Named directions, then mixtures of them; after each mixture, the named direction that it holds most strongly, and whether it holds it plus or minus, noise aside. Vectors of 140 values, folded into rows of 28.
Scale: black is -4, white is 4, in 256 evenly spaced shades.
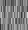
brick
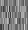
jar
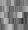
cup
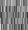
brick, minus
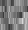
cup, minus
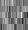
cup, plus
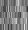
jar, plus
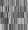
jar, minus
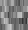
cup, plus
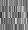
brick, minus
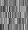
jar, plus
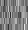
jar, plus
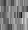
cup, minus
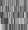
brick, minus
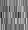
brick, minus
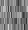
jar, minus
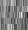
brick, minus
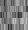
cup, minus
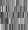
brick, minus
